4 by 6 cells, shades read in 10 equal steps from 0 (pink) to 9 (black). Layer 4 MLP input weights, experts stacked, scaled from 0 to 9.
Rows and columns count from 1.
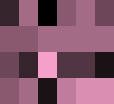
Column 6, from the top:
5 3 8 1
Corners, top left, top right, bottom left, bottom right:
7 5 4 1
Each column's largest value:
7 7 9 6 6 8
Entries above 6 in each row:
2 0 2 1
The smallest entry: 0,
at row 3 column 3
